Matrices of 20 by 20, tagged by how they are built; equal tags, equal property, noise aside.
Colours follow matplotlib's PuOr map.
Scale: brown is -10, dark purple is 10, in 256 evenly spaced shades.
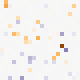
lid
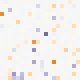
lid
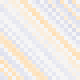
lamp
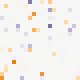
lid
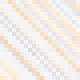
lamp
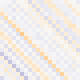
lamp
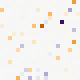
lid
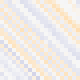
lamp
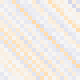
lamp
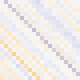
lamp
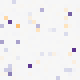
lid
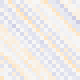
lamp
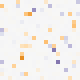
lid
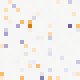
lid
